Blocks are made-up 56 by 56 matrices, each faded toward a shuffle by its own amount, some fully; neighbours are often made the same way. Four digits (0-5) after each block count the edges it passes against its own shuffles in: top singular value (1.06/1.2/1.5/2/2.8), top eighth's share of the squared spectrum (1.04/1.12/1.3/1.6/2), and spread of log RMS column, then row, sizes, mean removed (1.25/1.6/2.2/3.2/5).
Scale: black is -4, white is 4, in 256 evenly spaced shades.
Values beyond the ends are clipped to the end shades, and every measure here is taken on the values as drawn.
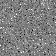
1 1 0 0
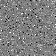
2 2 1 0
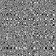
4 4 3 2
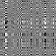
5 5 4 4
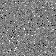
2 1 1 0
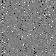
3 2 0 0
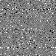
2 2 0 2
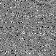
1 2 0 2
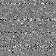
2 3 0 3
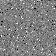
0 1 0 0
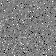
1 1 0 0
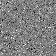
0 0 0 0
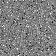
0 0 0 0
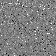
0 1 0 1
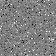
1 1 0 0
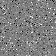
2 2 0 0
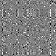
4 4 2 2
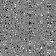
3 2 1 0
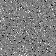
0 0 0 0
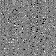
3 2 1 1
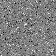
1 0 0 0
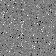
2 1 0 0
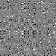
4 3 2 1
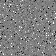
0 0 0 0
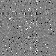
3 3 1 0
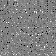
3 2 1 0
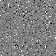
3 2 0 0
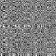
4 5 3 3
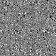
0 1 0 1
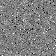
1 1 0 0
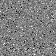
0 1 0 1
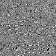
1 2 0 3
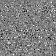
1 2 0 2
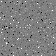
1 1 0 0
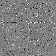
3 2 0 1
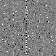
3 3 1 0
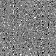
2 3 2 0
